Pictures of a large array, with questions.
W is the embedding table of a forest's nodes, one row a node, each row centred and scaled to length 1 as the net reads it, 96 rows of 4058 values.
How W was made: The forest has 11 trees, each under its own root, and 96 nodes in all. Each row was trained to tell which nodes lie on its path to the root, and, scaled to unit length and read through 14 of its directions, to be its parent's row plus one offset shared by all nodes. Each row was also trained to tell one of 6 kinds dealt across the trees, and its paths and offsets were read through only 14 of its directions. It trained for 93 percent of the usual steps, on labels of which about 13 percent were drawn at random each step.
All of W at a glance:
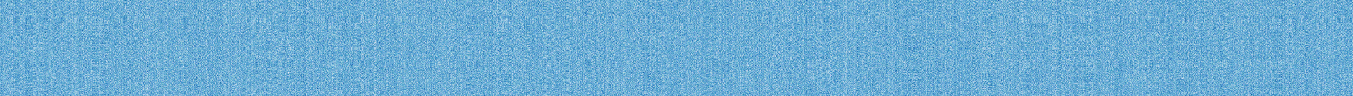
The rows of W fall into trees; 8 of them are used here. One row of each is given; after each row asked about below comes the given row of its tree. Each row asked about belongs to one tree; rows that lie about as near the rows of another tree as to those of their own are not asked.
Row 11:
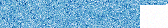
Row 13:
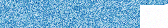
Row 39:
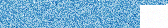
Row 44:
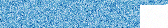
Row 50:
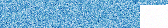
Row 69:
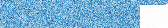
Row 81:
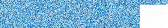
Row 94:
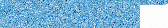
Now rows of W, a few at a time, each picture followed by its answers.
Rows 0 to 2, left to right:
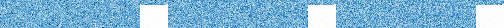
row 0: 11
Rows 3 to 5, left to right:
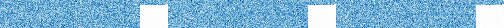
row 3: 11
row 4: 11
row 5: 81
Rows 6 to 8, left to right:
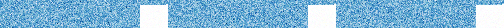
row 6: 44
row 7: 39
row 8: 81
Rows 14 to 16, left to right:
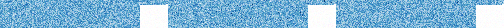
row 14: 50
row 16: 39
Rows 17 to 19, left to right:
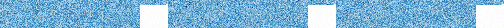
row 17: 39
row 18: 11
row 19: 11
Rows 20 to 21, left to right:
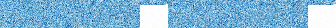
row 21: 11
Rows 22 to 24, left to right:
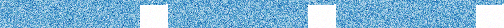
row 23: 44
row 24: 81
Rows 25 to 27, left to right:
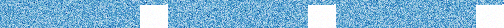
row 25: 94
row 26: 44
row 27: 44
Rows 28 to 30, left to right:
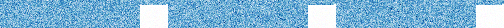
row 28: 44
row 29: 11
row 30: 81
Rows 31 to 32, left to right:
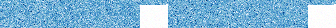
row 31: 11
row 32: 94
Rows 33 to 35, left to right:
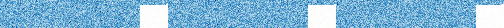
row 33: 81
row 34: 44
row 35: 94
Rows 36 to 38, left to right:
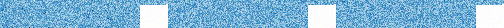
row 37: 50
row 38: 39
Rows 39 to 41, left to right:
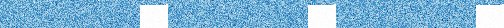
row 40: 69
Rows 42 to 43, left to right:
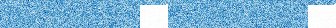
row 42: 94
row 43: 94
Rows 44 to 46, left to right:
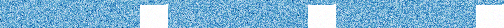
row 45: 69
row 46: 81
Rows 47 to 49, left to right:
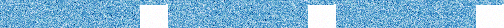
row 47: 94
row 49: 94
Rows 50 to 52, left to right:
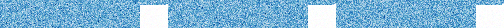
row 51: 69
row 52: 81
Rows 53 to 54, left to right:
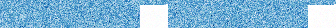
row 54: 11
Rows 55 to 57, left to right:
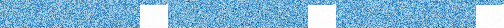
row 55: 81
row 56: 69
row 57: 50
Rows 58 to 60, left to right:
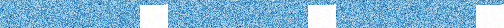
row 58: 69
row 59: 39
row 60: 13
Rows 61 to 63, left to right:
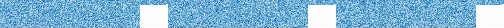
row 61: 13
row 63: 13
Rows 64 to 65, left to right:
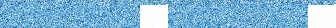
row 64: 44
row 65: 44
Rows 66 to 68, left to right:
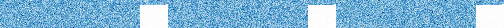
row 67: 13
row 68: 11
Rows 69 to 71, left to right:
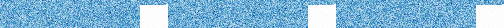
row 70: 94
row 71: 44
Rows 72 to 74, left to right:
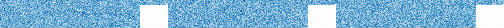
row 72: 94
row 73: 44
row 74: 81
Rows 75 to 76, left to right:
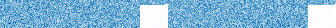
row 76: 81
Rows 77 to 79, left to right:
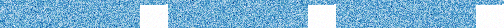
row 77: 44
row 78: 44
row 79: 81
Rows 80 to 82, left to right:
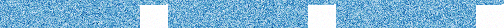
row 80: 94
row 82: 11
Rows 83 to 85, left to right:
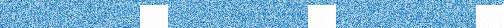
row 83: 50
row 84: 39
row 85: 39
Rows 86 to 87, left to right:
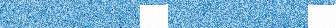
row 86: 69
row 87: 81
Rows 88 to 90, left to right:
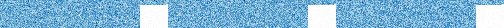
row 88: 94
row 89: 39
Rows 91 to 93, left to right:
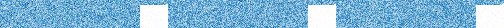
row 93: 11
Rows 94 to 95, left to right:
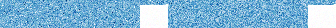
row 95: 69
